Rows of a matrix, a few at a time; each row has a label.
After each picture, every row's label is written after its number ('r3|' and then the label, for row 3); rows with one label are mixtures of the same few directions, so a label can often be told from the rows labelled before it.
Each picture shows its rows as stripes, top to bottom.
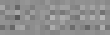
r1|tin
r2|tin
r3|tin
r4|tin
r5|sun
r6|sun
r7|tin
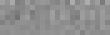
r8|sun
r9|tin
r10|tin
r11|tin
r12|sun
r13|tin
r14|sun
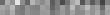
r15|tin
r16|sun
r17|sun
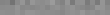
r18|sun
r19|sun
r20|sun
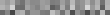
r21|sun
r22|sun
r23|sun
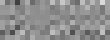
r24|tin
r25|sun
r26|sun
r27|sun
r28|sun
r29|tin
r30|sun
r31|tin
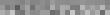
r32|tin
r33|tin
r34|sun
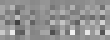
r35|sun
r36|sun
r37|tin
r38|tin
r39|tin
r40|sun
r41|sun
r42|tin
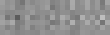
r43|sun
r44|sun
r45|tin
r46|tin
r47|sun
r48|tin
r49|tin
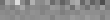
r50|tin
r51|sun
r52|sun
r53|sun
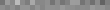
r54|tin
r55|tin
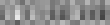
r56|sun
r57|tin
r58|tin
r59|tin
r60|tin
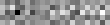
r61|tin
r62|sun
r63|tin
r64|sun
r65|sun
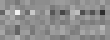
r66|tin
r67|sun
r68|tin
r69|sun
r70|tin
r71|tin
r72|tin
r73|tin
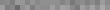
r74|sun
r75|tin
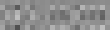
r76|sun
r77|tin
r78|tin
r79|tin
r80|sun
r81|tin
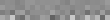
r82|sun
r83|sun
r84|sun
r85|sun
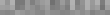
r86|sun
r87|sun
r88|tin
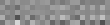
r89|tin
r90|tin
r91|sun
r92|tin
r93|tin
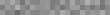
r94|sun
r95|tin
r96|tin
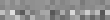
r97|tin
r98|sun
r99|sun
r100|tin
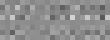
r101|tin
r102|tin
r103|tin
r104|sun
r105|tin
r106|tin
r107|sun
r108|sun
